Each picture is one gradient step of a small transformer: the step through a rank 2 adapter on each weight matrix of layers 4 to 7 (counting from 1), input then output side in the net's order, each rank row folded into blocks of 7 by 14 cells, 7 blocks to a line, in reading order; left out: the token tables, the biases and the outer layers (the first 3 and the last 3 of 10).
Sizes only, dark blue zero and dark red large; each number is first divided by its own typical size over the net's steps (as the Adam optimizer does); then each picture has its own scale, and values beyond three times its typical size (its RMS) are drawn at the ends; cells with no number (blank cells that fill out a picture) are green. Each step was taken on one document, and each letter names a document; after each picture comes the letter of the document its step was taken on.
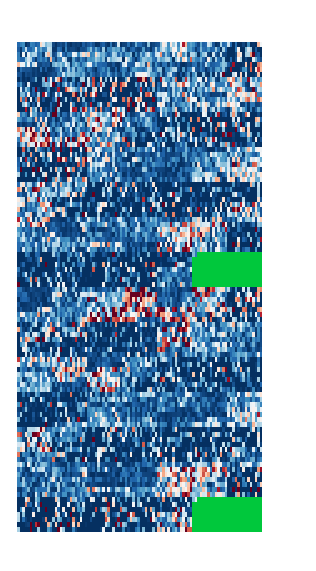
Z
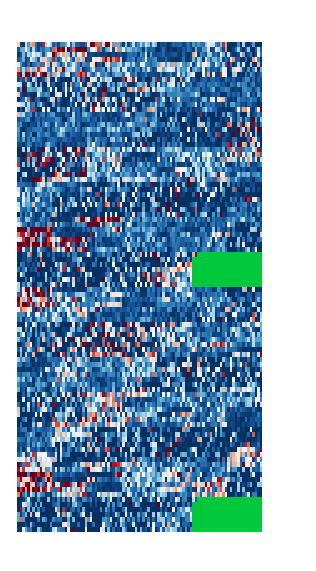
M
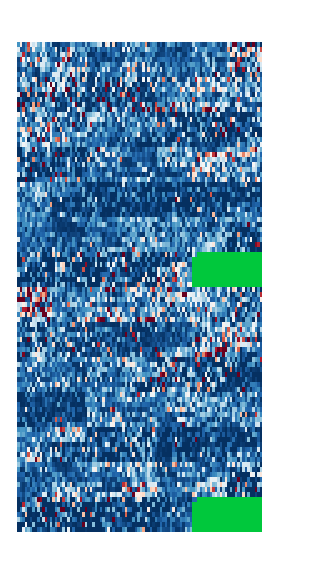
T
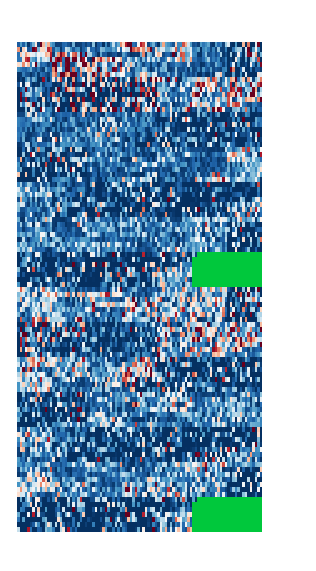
Z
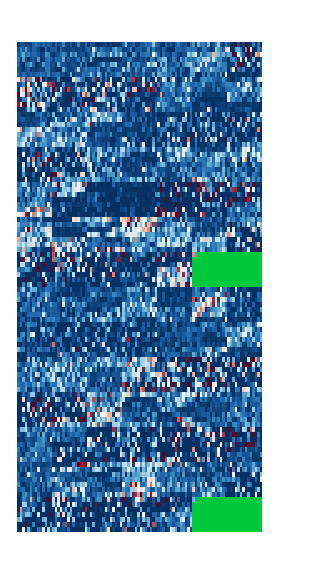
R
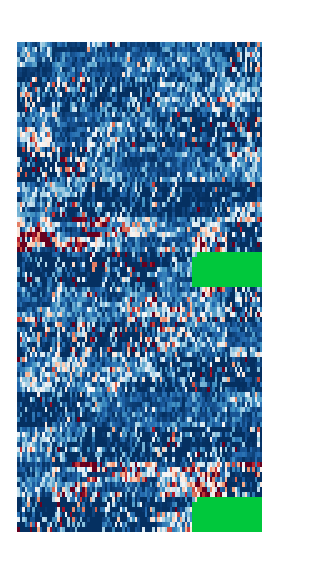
Z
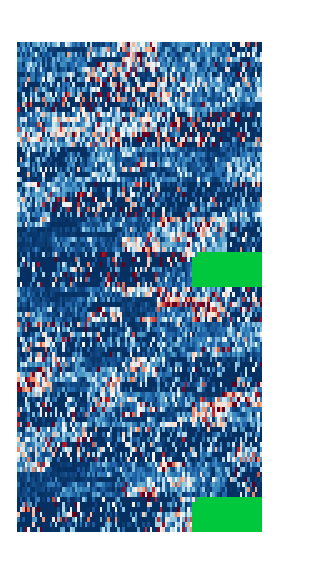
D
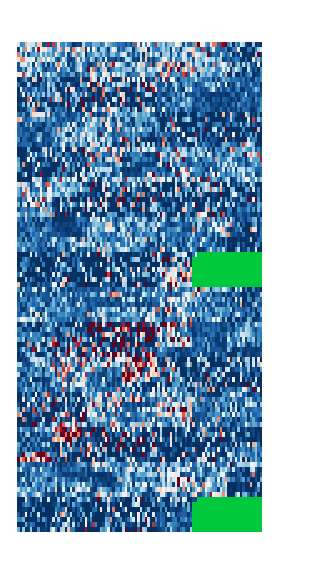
M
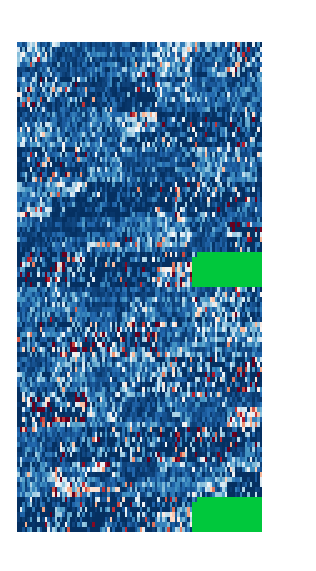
R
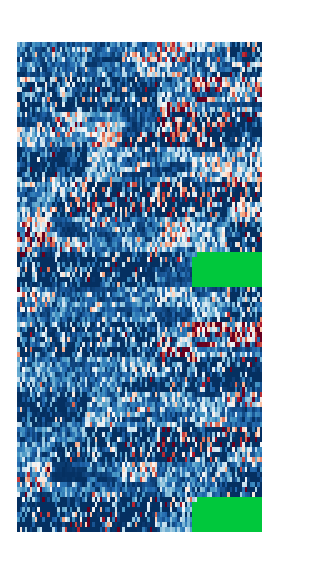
D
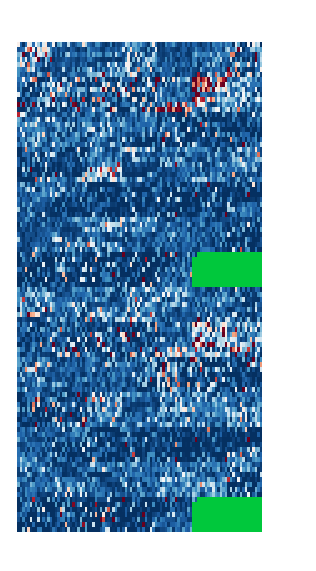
T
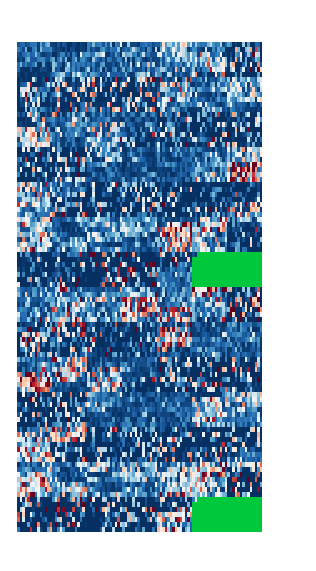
Z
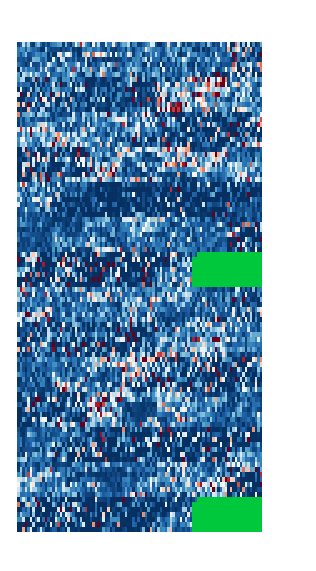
T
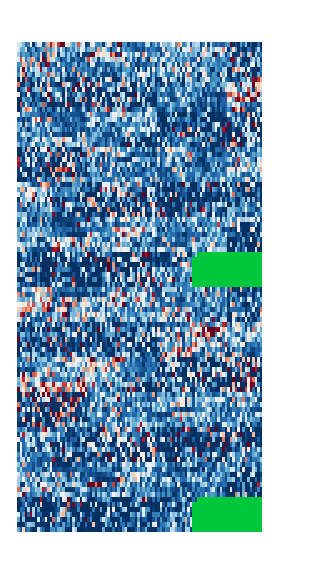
M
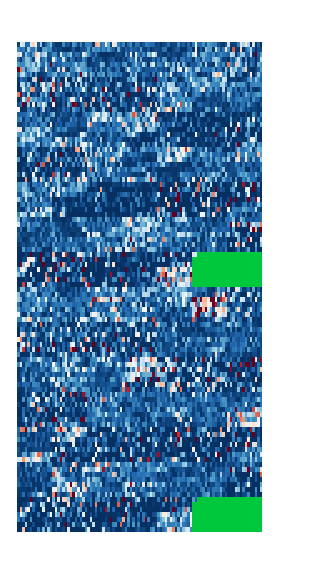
R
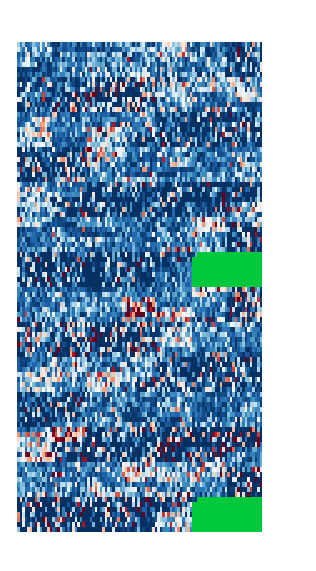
Z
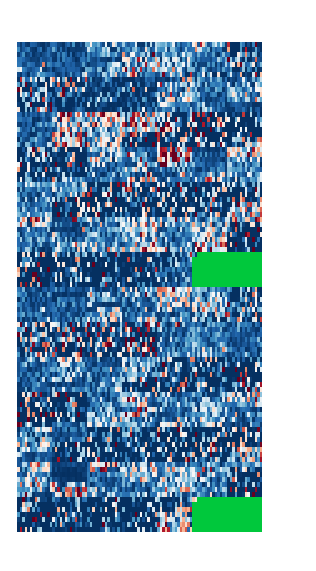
D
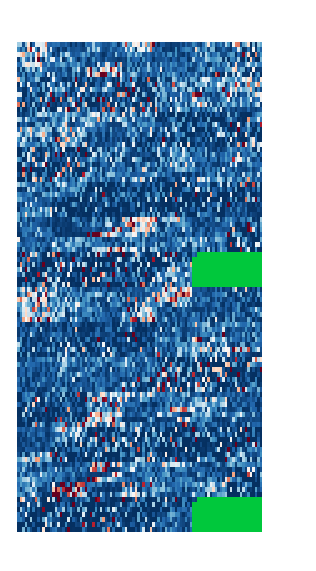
T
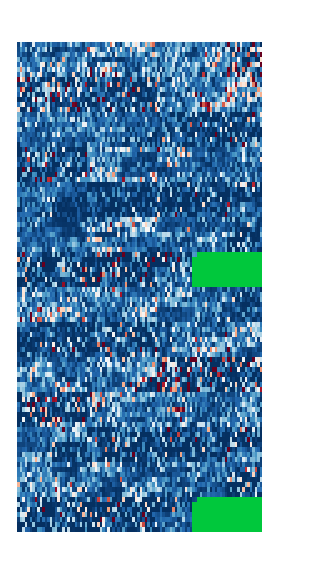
T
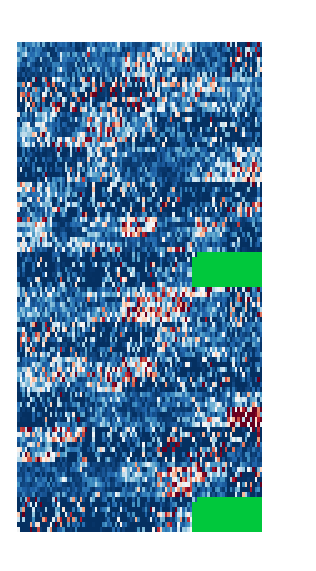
Z
